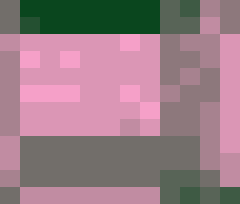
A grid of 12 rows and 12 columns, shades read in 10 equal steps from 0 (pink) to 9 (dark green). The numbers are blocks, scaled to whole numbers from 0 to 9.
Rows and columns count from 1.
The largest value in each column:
5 9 9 9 9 9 9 9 6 7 6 7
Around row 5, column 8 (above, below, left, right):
1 1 1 4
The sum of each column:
39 38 40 39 41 41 40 40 57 58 42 26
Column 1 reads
5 5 2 3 3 3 3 3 2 2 3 5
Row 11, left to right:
3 5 5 5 5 5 5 5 6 6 5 2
